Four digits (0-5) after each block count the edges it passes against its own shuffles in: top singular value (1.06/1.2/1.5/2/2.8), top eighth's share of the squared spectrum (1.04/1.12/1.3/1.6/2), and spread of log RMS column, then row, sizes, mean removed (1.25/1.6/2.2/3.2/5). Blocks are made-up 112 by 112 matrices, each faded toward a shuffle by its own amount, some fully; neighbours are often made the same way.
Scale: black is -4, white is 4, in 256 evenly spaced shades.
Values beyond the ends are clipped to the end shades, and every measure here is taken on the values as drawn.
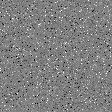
0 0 0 0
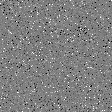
0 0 0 0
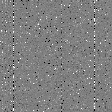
4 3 2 0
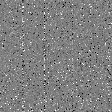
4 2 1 0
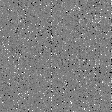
3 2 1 0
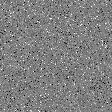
1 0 0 0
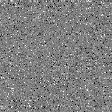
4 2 1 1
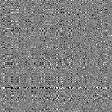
5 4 3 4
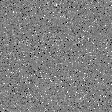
2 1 0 0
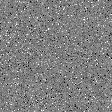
1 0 0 0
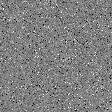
1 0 0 0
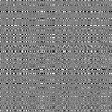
5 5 3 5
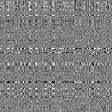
5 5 3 4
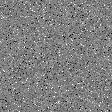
2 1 0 0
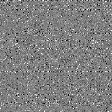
4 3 2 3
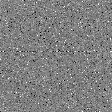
3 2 0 1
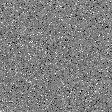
0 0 0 0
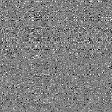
4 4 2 3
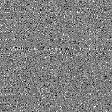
4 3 2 2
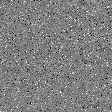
0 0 0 0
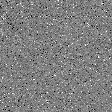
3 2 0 1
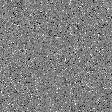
1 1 0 0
